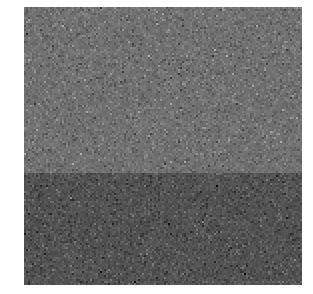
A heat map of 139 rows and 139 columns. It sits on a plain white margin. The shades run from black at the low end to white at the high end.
Average level on the scale: 40%. Stripes: none. Seam: horizontal, 60% of the way down, the top part higher.
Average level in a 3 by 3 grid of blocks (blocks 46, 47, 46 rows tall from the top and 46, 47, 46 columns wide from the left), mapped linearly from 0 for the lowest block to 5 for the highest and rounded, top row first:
5 5 5
4 4 4
0 0 0
